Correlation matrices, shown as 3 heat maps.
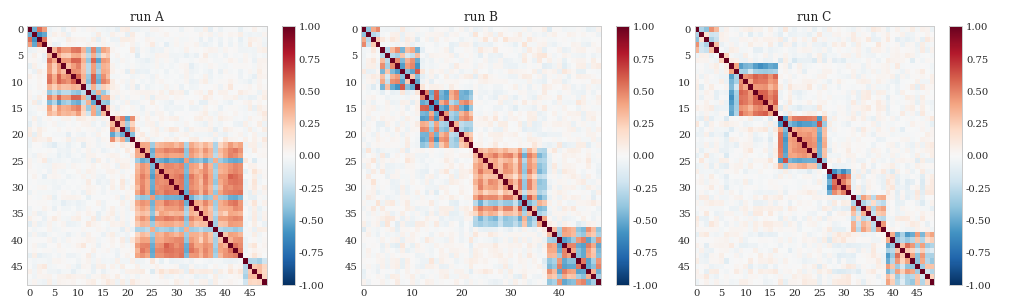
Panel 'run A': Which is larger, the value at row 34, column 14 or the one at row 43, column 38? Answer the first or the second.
the first
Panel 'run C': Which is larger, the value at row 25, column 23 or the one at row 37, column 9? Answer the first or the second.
the second
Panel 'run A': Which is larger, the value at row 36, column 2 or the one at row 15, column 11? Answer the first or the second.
the second
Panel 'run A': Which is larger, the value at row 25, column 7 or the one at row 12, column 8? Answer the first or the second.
the first
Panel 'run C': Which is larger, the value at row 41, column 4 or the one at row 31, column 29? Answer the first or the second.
the second
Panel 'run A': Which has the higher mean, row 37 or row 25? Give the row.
37
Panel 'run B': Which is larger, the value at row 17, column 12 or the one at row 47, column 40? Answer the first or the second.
the second
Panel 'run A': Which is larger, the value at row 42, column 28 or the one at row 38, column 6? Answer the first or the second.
the first
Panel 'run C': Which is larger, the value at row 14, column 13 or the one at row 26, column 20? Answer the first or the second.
the first
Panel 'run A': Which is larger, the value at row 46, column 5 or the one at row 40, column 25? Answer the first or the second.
the first
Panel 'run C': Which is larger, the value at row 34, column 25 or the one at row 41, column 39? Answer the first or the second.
the first
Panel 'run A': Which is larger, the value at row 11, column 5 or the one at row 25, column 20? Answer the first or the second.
the first
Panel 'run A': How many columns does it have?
49
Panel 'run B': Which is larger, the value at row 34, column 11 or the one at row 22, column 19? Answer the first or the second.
the first
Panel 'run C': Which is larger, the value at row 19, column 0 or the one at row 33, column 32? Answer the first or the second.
the first
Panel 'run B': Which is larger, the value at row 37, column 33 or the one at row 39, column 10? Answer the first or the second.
the first
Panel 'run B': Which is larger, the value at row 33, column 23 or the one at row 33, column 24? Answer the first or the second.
the first
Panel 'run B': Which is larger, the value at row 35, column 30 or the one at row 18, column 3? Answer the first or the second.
the first
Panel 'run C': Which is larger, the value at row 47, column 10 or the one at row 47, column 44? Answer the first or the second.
the first
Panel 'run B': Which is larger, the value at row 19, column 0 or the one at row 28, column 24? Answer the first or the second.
the second
